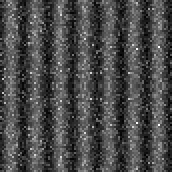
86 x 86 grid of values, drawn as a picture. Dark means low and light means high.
Seam: none. Odd rows or columns: none. Average level on the scale: 30%. Slope: none. Mirror symmetry: top to bottom. Stripes: upright, repeating 7 times.
